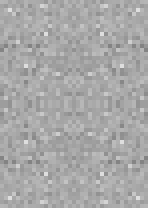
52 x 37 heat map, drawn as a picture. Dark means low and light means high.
There are no regular stripes. A few values lie far out on both sides of the bulk. It mirrors both left to right and top to bottom. The texture is fine-grained noise. No overall slope runs across the table.
